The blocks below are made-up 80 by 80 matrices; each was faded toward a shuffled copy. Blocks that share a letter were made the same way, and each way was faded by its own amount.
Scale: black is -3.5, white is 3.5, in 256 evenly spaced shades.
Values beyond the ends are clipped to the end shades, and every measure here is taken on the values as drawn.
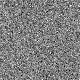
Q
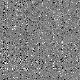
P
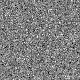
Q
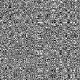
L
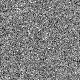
Q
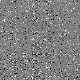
P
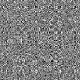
L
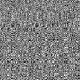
L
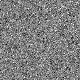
Q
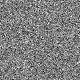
Q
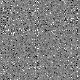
P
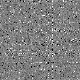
P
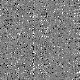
P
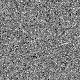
Q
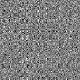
L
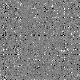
P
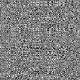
L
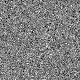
Q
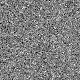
Q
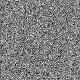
Q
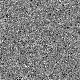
Q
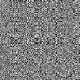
L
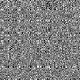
L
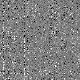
P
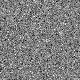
Q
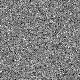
Q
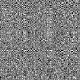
L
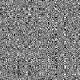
L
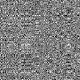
L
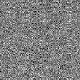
L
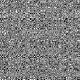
L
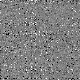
P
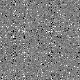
P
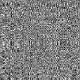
L
